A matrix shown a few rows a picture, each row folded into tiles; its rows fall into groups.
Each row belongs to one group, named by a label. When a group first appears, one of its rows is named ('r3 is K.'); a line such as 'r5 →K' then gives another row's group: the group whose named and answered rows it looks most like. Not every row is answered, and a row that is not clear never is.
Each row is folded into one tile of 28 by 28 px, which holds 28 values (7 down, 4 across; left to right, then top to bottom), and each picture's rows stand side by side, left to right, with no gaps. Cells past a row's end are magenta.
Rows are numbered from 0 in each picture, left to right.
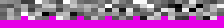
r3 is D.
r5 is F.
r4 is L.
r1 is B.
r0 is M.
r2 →B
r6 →L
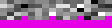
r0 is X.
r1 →M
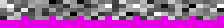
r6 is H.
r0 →F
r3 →B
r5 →X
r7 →D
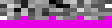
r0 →H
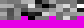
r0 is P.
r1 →X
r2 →D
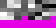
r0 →B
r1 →X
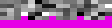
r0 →M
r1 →X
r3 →B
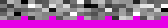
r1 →D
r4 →M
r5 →D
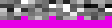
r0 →L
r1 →M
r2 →F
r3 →H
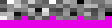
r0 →B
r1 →L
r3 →P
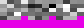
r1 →H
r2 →F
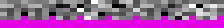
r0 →P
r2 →H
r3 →B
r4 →H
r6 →B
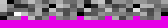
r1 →H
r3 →H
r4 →H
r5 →P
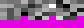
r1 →B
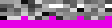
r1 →B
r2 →D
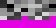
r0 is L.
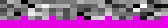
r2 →P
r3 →M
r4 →H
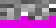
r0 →M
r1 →D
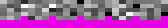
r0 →M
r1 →D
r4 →X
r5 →P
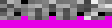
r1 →P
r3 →B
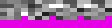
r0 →M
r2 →D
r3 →D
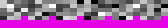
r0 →F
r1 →B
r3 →X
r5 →H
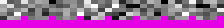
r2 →M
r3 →F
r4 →X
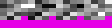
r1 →X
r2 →X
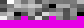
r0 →B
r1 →X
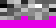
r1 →D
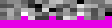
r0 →M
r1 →L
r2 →M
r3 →P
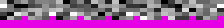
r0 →X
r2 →X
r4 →X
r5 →H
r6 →L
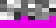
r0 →B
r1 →D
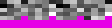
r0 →H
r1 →M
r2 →H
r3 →M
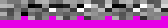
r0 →P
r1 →H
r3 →D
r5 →D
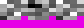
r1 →H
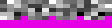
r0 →B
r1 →L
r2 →P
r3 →B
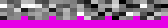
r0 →D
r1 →D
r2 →M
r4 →X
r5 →X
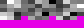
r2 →B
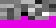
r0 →P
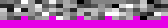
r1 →F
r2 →H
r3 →M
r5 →X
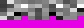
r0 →B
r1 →P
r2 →D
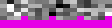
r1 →P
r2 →H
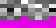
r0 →L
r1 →D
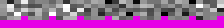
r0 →F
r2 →F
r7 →D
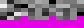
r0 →X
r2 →P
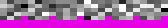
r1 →X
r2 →M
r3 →F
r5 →D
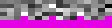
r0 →M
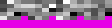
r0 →B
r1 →D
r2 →B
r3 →P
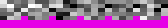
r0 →F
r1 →D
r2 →X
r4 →H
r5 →H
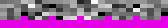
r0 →P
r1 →X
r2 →M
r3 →B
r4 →H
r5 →P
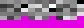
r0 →H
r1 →D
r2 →M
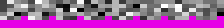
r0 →B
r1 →B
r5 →D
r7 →P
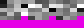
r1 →D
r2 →D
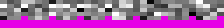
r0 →D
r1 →M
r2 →D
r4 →B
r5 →X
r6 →P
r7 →F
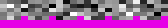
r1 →H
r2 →X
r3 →L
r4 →F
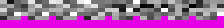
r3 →F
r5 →H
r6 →H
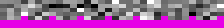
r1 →X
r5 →B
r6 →P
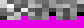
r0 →F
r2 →P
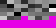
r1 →H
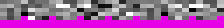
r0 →P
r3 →X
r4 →X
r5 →P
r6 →D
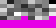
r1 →M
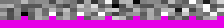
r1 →M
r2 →M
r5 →M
